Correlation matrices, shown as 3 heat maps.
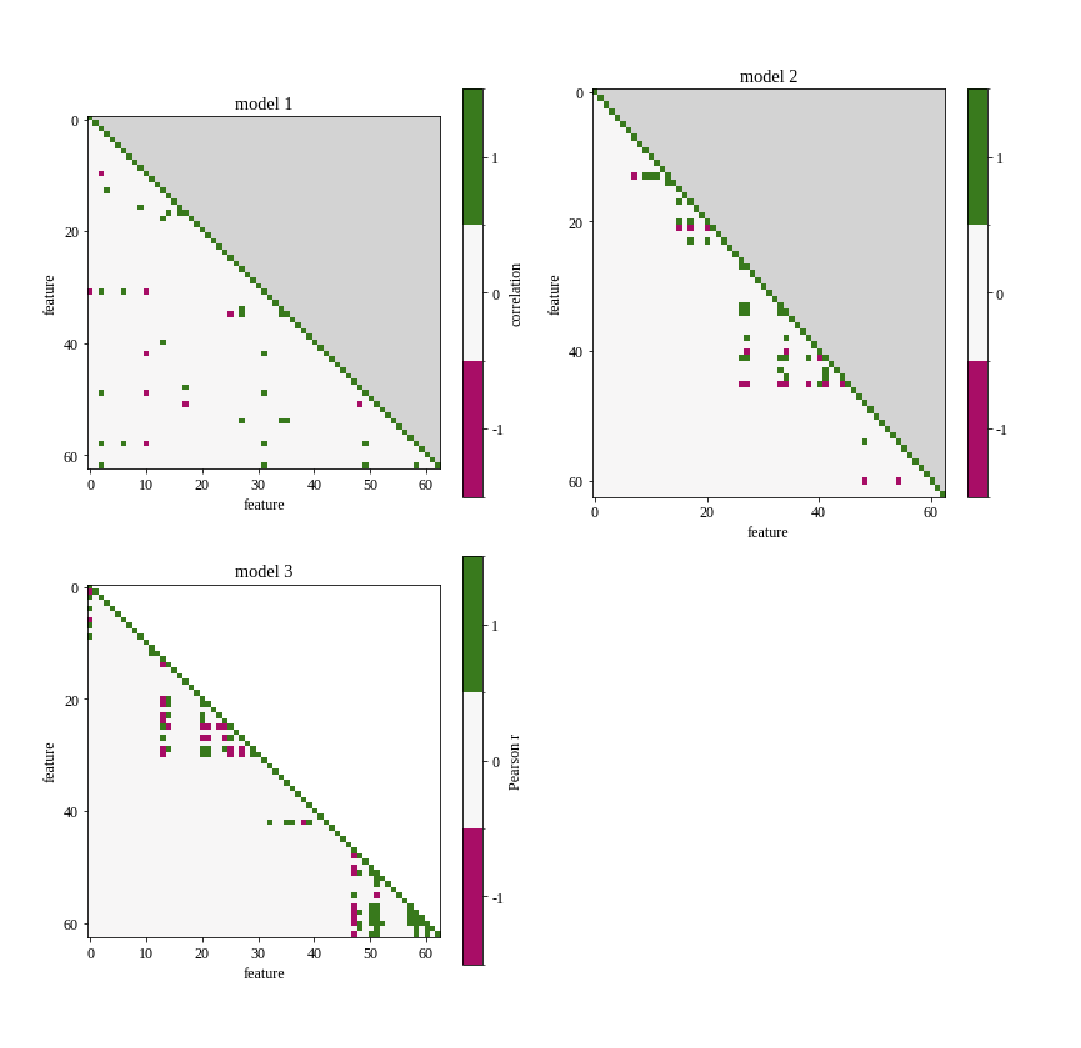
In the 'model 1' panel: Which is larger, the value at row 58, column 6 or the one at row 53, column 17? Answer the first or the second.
the first
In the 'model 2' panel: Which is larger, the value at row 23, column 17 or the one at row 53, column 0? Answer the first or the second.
the first
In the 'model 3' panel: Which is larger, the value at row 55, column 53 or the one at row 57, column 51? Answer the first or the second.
the second
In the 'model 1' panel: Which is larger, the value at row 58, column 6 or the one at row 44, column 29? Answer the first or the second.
the first
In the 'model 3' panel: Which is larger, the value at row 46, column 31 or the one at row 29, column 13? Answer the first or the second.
the first
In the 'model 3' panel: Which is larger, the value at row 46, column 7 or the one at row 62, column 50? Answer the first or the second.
the second
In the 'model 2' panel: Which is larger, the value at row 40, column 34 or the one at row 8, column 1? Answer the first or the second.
the second
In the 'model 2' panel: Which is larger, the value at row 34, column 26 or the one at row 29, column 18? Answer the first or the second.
the first
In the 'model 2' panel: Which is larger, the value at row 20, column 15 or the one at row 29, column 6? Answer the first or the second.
the first
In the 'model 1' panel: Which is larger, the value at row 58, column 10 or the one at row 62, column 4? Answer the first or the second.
the second
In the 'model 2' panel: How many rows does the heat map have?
63
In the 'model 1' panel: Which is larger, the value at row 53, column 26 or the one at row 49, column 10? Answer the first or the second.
the first
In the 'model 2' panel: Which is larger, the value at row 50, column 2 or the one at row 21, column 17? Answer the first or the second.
the first
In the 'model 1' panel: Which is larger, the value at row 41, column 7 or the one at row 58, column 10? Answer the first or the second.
the first
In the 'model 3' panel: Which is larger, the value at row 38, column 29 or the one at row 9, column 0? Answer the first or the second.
the second
